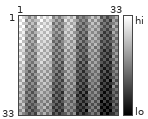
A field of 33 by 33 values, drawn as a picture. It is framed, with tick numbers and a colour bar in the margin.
The top left is the ninth with the highest average. The bottom right is the ninth with the lowest average. There is an overall slope up to the top left. Upright stripes repeat 4 times across the table.
